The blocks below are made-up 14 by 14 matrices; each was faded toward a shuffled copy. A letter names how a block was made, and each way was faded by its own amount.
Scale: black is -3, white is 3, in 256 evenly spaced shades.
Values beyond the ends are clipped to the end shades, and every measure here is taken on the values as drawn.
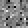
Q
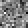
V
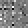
Q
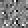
Q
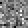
V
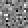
V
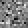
Q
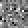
V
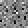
V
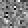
V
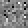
V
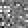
Q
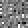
Q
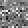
Q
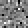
V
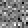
Q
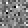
V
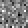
V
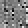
Q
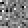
V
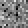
V
